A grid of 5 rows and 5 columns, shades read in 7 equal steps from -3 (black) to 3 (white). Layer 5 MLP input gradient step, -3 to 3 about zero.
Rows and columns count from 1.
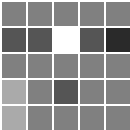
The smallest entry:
-2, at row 2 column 5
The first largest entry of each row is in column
1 3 1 1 1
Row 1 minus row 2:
1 1 -3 1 2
